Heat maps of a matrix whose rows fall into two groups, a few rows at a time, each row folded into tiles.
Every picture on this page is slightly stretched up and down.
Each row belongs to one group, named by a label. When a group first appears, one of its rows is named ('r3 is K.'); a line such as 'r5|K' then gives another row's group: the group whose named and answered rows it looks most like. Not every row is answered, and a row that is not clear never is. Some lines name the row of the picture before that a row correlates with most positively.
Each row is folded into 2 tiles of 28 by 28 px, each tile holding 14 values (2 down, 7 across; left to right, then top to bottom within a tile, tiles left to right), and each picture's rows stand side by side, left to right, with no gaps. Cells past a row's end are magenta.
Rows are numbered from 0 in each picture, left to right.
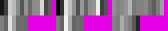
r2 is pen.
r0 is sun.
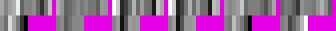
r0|pen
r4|pen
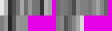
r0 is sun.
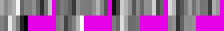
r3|sun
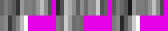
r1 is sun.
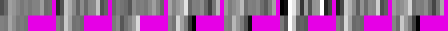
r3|pen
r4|pen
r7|pen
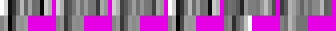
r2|sun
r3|sun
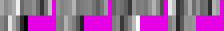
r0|pen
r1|pen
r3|sun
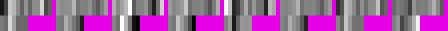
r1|pen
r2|pen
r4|sun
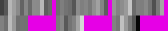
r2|pen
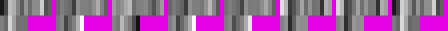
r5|sun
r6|sun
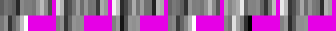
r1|sun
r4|pen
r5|sun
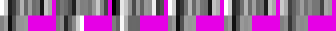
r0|sun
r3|sun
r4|sun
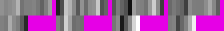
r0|pen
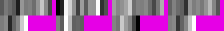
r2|pen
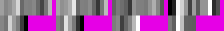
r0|pen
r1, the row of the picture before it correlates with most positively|2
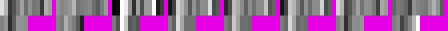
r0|sun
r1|pen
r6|sun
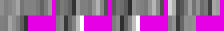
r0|pen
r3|sun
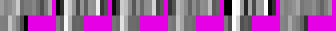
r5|pen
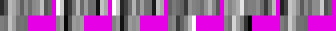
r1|sun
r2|sun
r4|pen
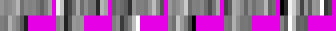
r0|pen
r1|sun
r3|pen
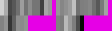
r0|sun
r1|pen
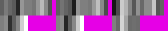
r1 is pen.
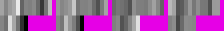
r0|pen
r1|pen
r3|sun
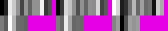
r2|sun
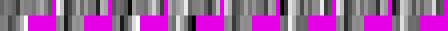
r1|sun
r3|pen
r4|sun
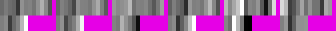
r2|pen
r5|sun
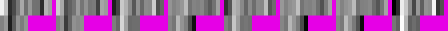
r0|sun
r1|sun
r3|pen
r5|pen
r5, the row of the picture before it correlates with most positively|2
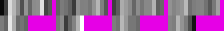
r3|pen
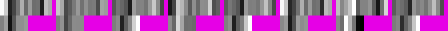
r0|sun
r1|sun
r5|sun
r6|pen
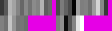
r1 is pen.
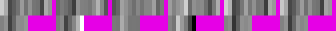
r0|sun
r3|pen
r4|sun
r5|sun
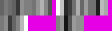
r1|sun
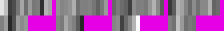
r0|sun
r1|pen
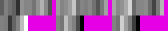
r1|pen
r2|pen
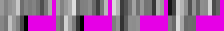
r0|pen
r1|pen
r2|sun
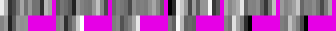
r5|pen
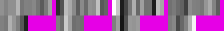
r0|pen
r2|sun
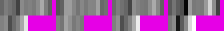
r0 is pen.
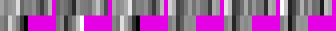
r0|pen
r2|pen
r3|sun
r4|sun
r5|sun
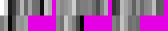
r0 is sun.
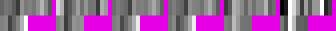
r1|sun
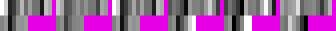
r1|sun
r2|sun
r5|pen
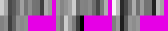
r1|pen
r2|sun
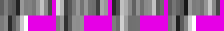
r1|sun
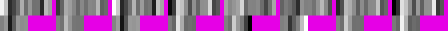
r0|sun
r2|sun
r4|pen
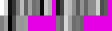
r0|sun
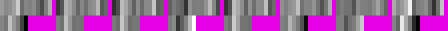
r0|pen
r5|pen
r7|pen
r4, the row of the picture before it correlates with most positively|1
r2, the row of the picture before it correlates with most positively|1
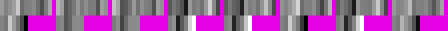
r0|pen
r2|sun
